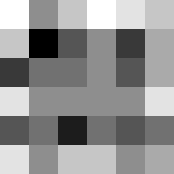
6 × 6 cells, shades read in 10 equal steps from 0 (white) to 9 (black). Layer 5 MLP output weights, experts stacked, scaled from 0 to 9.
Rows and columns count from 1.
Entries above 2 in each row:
1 5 6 4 6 3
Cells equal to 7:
2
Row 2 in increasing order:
2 3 4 6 7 9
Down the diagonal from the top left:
0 9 5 4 6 3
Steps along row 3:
down same down up down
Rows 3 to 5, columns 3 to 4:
5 4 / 4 4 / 8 5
